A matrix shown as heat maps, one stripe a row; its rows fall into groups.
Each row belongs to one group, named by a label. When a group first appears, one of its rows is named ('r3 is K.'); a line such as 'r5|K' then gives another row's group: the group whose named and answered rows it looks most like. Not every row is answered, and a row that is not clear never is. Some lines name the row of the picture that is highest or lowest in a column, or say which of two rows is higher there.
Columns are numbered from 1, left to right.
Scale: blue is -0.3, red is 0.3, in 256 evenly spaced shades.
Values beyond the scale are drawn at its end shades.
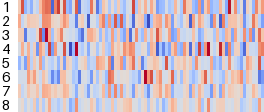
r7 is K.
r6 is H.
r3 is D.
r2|K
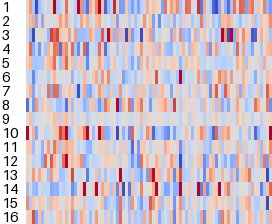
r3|K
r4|D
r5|D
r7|D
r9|D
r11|D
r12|D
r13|H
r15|H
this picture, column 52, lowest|12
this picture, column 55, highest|1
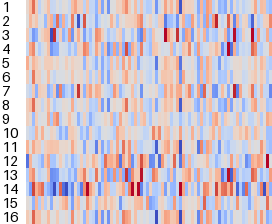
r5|K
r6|K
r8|K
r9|D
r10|H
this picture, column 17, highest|1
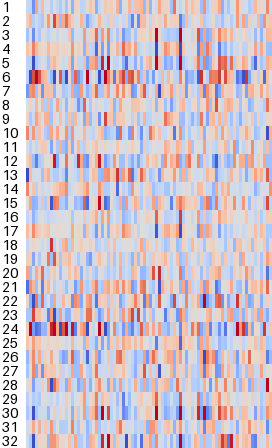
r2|D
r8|D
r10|H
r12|D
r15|D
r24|D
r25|K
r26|H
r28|D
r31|H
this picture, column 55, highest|12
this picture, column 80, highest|24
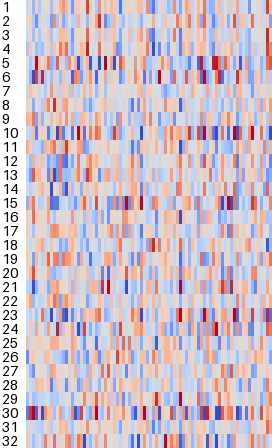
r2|D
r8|D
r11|D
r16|K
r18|H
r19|D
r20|K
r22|D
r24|D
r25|K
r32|D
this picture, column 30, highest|10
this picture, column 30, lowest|5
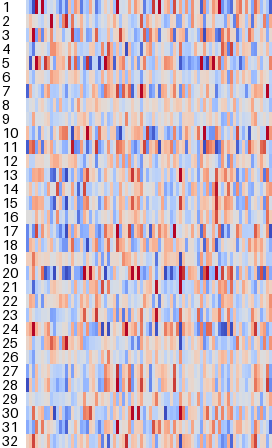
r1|H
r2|D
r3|H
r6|K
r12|K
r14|D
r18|H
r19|K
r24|K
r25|D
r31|H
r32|K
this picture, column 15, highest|5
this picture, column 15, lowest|20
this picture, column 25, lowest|5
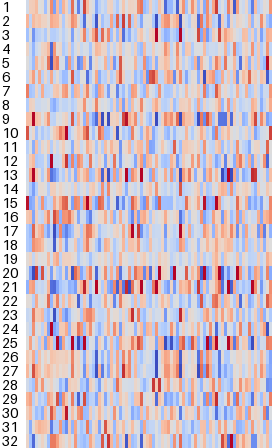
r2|K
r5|D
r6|H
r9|K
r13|K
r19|D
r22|D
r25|D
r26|K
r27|K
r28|H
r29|D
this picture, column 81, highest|5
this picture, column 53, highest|25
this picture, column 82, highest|10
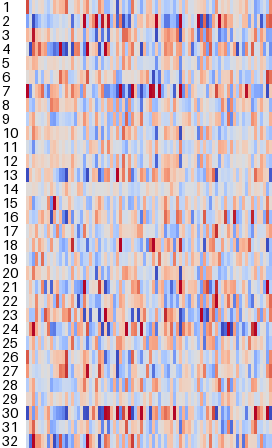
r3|K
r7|H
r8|K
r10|K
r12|K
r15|D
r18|H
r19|H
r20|K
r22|D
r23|D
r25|H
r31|K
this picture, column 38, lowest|23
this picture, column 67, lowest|24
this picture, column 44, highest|2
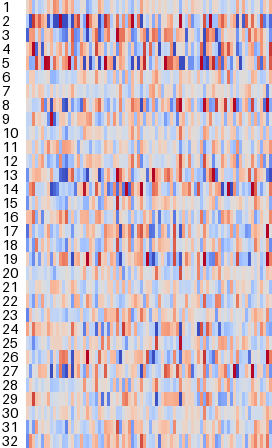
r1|D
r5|D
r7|H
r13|H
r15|H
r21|K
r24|K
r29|K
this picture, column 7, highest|5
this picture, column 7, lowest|8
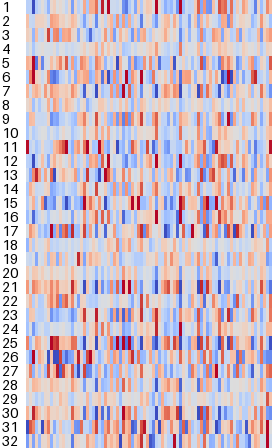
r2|K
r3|D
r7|K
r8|D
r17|D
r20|K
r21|K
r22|D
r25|K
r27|D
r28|K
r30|K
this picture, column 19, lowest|15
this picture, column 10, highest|25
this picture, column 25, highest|11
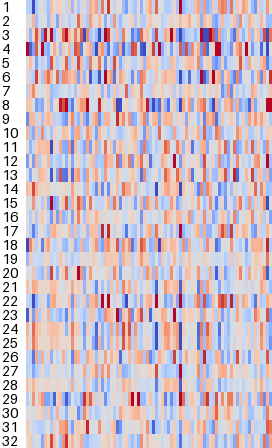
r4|H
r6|D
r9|H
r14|K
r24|K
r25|K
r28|K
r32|D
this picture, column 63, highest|6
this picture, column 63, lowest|8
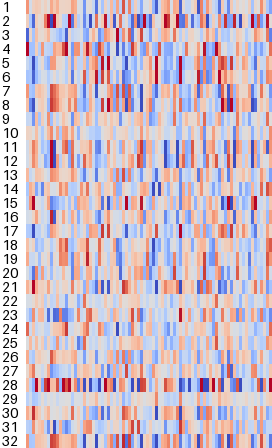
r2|D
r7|K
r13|K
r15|K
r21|K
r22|D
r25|D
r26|K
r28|D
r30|K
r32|K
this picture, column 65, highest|6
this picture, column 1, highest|4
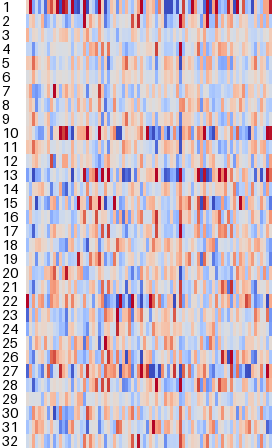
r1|D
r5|K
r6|K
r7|D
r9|K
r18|H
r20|D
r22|H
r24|H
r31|H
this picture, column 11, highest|1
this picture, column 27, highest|25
